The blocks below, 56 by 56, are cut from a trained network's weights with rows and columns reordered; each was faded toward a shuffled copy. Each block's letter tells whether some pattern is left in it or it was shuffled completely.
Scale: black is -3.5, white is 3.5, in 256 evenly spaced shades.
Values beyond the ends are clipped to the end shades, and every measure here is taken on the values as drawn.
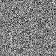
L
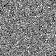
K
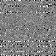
L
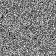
K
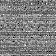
L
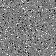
K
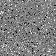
K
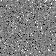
K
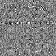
L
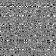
L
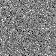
K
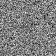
K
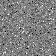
K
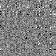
L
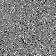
K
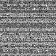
L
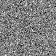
K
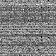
L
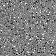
K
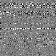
L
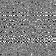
L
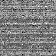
L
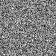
K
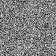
L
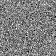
K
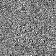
L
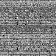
L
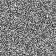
K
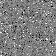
K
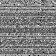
L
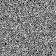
K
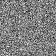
K
